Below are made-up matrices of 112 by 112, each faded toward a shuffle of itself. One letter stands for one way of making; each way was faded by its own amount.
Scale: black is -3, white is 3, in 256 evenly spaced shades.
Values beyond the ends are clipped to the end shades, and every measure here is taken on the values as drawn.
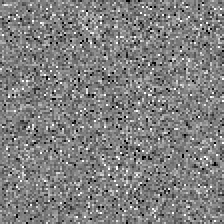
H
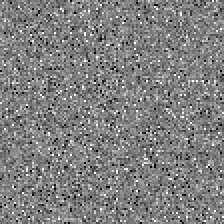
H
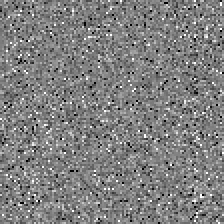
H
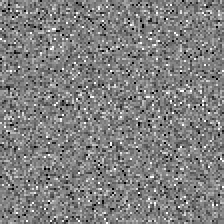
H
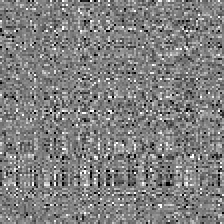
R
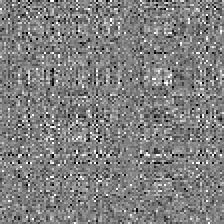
R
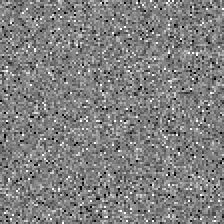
H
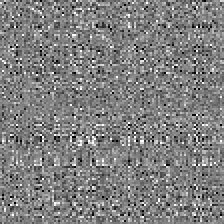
R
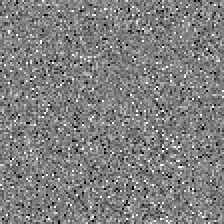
H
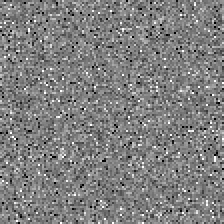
H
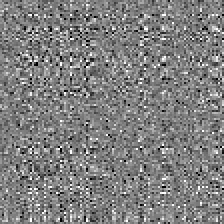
R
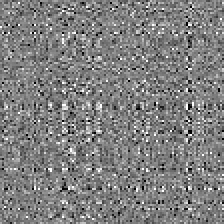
R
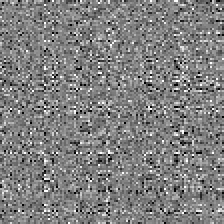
R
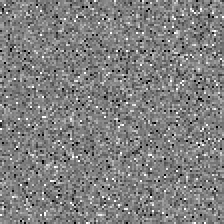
H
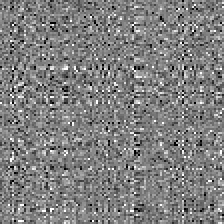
R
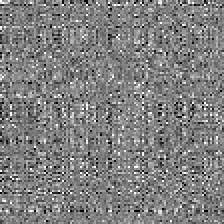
R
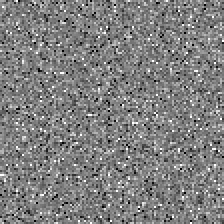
H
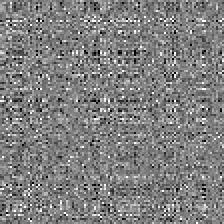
R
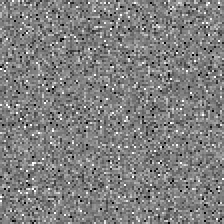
H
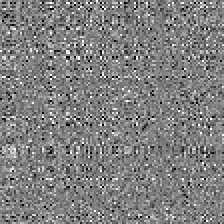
R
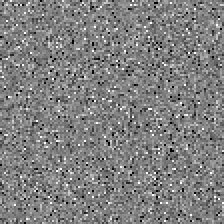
H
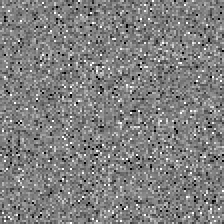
H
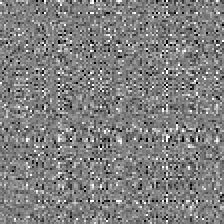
R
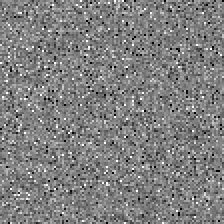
H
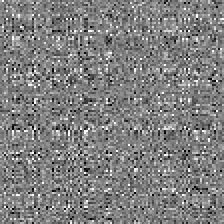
R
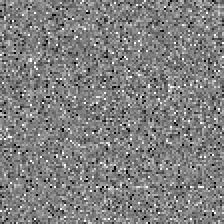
H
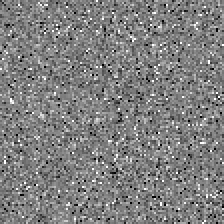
H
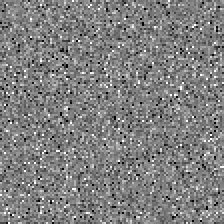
H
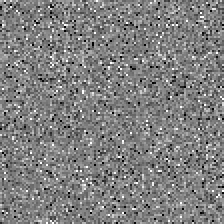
H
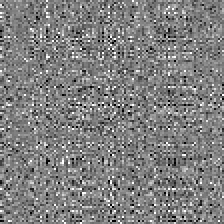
R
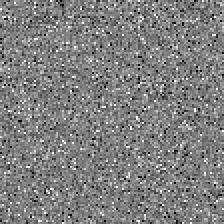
H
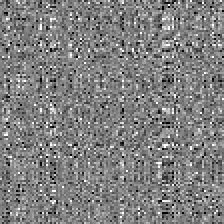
R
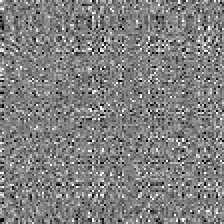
R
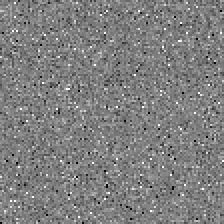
H
